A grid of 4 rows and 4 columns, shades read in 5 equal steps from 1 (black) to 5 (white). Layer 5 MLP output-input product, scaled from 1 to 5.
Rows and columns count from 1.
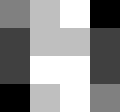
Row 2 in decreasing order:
4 4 2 2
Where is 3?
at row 1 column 1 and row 4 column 4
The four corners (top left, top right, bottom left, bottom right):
3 1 1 3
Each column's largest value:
3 5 5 3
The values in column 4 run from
1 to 3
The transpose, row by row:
3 2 2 1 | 4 4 5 4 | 5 4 5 5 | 1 2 2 3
